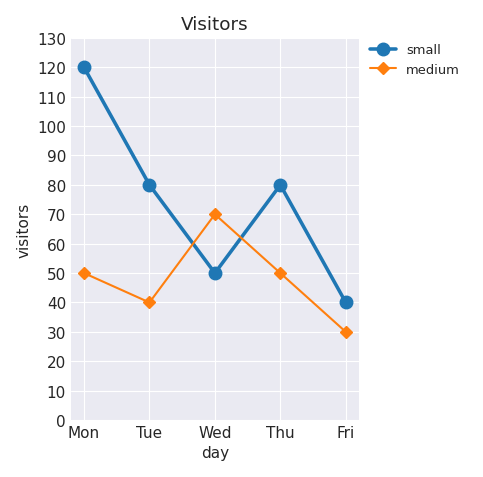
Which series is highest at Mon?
small
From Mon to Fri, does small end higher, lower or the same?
lower
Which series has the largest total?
small
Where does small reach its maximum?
Mon
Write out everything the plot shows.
Title: Visitors
x-axis: day, ticks Mon Tue Wed Thu Fri
y-axis: visitors, ticks 0 10 20 30 40 50 60 70 80 90 100 110 120 130
Legend: small, medium
Values:
small: 120 80 50 80 40
medium: 50 40 70 50 30
